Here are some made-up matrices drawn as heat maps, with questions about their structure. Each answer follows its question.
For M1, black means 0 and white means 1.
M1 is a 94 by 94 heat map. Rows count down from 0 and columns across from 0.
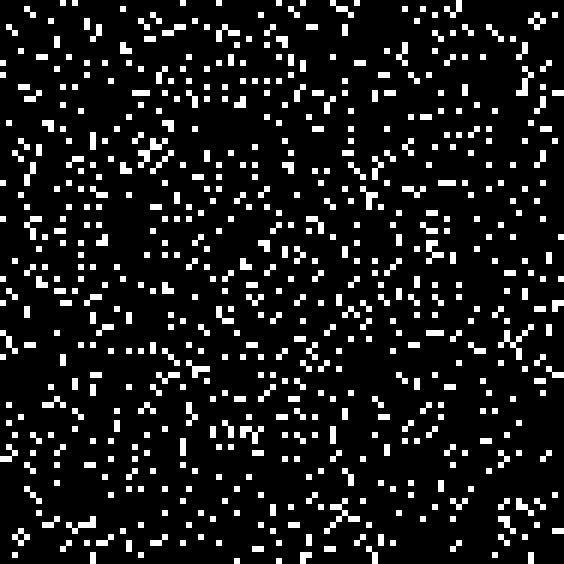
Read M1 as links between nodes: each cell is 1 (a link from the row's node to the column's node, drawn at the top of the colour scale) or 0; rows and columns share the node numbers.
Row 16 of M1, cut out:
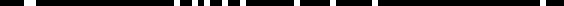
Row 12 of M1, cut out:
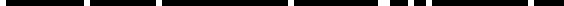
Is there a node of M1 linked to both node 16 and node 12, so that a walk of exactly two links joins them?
no
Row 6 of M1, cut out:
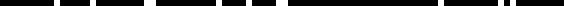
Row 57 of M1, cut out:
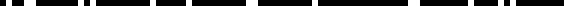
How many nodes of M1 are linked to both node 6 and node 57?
5
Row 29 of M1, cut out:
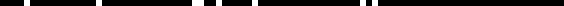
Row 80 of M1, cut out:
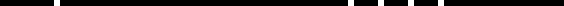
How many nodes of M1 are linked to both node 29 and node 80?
0
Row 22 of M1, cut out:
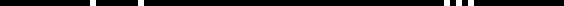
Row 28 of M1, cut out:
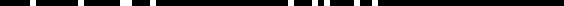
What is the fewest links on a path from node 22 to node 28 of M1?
3
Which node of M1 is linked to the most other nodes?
node 15
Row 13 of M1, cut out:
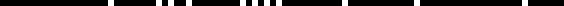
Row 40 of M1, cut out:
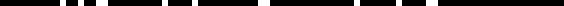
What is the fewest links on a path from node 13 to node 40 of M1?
1
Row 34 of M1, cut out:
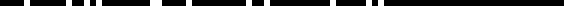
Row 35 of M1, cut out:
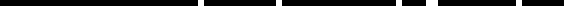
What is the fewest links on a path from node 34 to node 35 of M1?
3
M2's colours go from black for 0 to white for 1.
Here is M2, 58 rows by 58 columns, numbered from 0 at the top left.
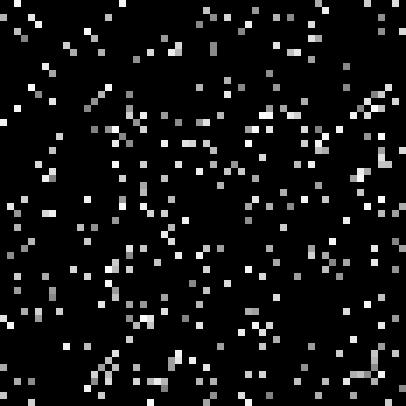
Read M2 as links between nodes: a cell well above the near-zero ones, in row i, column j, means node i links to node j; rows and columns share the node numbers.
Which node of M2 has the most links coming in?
node 54
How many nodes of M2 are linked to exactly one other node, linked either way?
2
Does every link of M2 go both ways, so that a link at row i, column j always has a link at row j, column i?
yes
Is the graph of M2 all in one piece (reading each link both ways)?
yes
